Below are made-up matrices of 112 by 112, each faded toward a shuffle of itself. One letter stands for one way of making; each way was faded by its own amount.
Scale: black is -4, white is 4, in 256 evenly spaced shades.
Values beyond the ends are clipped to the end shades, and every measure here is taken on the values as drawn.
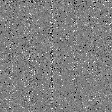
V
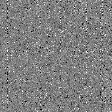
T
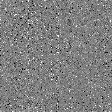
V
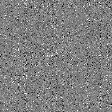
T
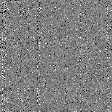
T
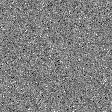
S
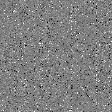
V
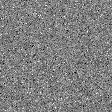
S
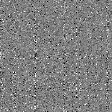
T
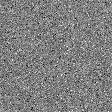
S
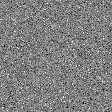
S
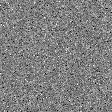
S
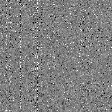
T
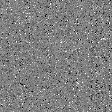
V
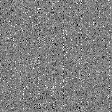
T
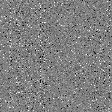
V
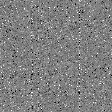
V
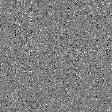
T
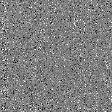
T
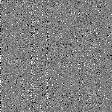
T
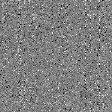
T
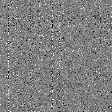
T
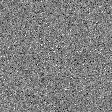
S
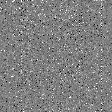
V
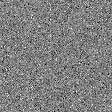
S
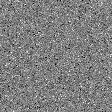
S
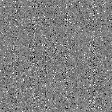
T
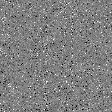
V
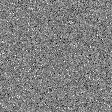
S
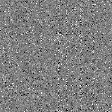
T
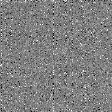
T
